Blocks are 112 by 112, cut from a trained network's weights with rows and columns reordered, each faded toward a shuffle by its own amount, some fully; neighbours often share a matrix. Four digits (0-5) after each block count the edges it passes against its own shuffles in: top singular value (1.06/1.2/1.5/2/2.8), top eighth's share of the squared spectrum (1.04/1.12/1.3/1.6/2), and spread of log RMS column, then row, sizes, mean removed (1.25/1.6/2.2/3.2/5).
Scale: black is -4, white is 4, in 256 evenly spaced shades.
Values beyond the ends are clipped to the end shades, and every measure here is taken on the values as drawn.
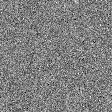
0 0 0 0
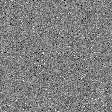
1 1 0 0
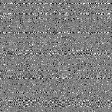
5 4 1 4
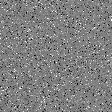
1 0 0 0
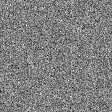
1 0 0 0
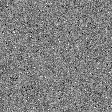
1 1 0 0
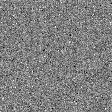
2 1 0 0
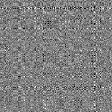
4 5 3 3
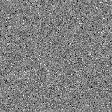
3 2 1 1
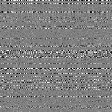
5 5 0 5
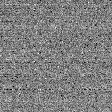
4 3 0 2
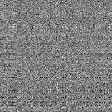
4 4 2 2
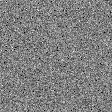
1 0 0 0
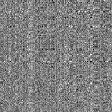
4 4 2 3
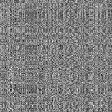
4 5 2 3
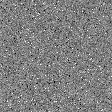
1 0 0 0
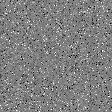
1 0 0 0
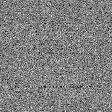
3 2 0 1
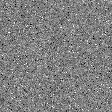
0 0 0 0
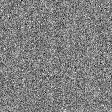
2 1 0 0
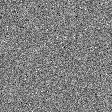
1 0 0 0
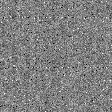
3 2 0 1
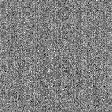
3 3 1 1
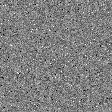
1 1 0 0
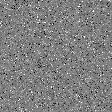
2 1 0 0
